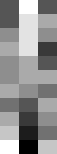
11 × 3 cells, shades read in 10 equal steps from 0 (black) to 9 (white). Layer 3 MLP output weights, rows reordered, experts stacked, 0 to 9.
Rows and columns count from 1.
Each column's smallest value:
3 0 2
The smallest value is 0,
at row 11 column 2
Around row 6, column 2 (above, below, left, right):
6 5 5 6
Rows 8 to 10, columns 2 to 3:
3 6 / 2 5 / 1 4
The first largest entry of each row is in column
2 2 2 2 2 2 1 3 1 1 1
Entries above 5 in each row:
1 2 1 2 1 2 1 1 1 1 2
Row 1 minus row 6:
-2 3 -3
